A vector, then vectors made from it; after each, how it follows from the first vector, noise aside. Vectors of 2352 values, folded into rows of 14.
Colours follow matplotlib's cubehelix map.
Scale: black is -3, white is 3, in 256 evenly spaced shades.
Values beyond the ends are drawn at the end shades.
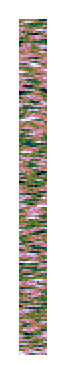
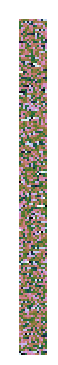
sign-scrambled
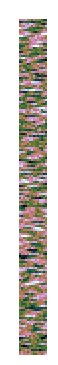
wrapped around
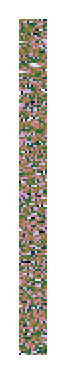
sign-scrambled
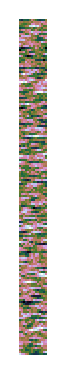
wrapped around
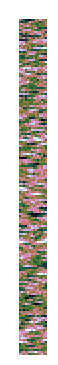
wrapped around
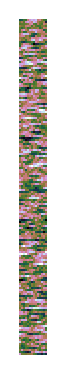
wrapped around
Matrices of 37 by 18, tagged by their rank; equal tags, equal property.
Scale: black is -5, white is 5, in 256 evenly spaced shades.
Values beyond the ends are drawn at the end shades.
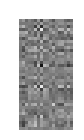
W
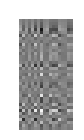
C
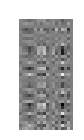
C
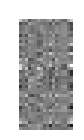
W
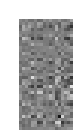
W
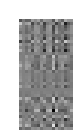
C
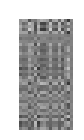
C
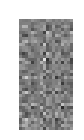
W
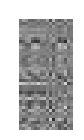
W
